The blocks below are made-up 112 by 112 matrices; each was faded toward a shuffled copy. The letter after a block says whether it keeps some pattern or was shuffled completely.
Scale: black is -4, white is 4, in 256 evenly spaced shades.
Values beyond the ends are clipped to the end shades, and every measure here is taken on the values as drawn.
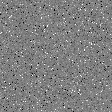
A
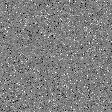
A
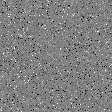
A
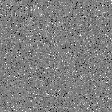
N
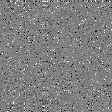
N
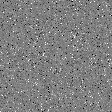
A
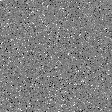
A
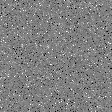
A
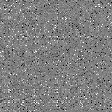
N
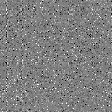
N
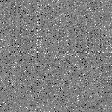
N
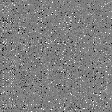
N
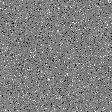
A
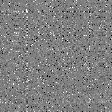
N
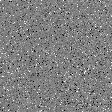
A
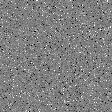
A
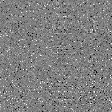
N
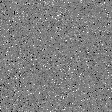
A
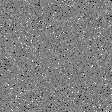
A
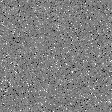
A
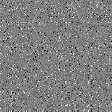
N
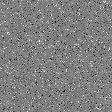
A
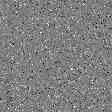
A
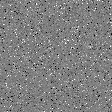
A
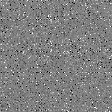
N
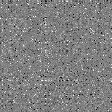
N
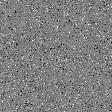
A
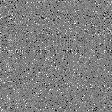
N
